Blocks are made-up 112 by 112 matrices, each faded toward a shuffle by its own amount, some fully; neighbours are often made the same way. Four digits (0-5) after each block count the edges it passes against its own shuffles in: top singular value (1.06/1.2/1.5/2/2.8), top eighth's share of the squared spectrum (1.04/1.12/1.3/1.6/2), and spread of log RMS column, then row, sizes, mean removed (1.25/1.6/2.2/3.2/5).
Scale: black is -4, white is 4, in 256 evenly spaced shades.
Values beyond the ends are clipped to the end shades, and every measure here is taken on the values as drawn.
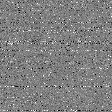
2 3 0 3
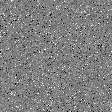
0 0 0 0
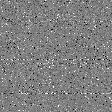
2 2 0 2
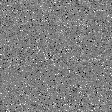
1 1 0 1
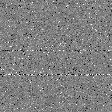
3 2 0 2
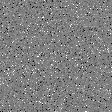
0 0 0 0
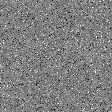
0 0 0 0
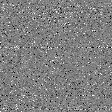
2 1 0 2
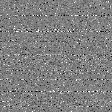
2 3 0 3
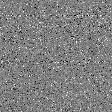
1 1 0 2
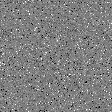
0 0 0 1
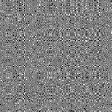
5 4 3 3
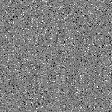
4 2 1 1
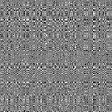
5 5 4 4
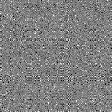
5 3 2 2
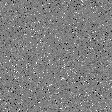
0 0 0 0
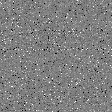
2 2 0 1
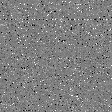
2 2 0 1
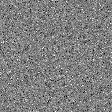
2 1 0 0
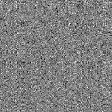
4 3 2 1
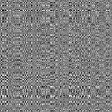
5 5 4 4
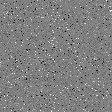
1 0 0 0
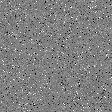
0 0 0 0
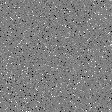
0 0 0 0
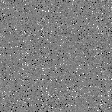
2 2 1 1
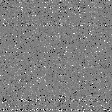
2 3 2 2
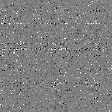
2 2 2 2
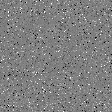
1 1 1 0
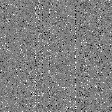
2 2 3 0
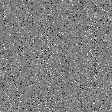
0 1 2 0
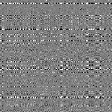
5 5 3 4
